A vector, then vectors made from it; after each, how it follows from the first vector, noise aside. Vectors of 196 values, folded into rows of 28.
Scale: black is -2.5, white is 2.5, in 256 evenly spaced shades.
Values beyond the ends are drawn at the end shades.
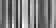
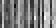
wrapped around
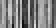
negated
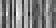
wrapped around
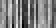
negated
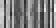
wrapped around
